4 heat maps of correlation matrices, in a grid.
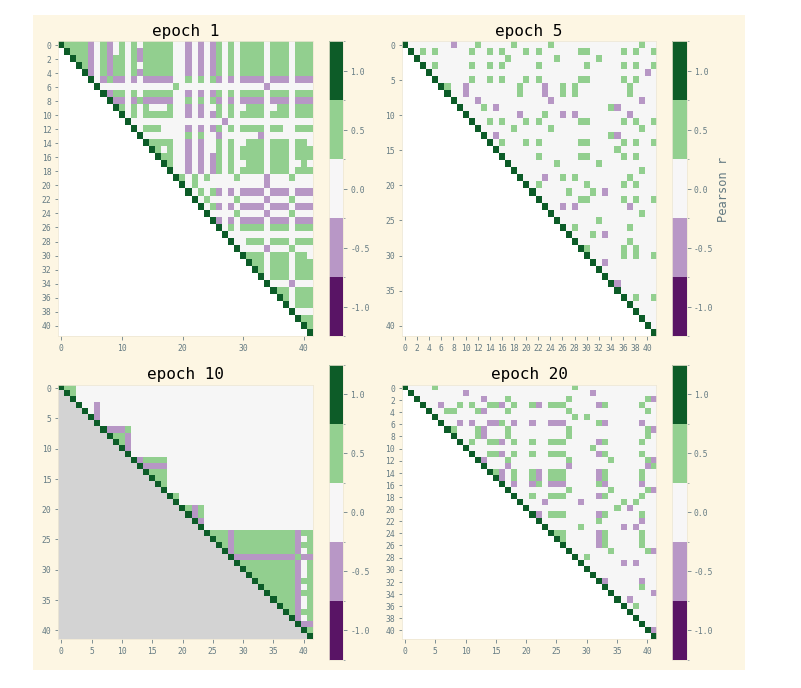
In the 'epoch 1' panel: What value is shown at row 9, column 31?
0.5
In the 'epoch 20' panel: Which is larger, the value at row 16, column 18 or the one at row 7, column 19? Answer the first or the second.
the second
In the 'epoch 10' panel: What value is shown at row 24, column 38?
0.5
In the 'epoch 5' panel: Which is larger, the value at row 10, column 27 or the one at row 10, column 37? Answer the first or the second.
the first
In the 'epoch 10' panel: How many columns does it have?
42
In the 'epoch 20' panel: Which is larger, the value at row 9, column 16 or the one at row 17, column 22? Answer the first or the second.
the second
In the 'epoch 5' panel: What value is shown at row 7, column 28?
0.5
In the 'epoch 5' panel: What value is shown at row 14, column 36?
0.5
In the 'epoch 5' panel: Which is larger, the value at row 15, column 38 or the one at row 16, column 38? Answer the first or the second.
the second
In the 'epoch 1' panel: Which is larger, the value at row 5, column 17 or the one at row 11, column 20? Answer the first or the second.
the second
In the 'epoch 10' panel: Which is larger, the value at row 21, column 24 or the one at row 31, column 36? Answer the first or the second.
the second
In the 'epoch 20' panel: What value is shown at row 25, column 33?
0.5
